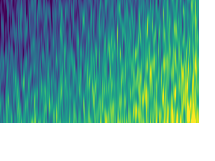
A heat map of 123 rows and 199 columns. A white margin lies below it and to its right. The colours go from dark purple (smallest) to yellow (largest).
Mirror symmetry: none. Grain: streaks running down. Ninth with the highest average: bottom right. Slope: up to the bottom right. Ninth with the lowest average: top left.
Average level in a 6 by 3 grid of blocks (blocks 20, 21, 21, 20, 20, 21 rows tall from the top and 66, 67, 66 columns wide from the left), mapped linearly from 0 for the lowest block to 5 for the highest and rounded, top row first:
0 1 2
0 1 3
1 2 3
1 3 4
2 3 4
3 4 5
